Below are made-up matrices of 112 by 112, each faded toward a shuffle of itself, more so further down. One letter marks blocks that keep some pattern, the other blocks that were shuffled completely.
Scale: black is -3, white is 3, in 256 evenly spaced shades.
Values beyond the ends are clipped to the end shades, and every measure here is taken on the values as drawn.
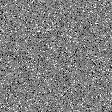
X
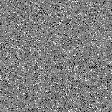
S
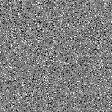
S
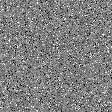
X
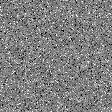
X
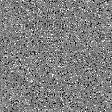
S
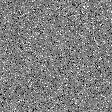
X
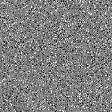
S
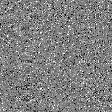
S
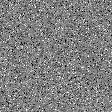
X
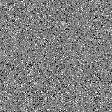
S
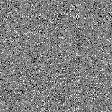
S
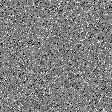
X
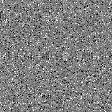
S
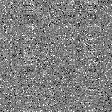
S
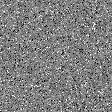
X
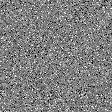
X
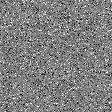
X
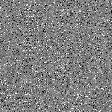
S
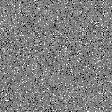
S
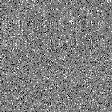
S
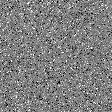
X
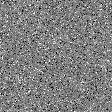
X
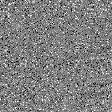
S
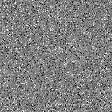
S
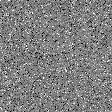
X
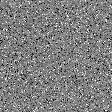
X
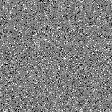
S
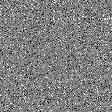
S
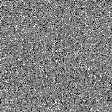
S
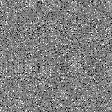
S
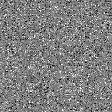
S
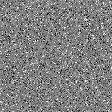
S
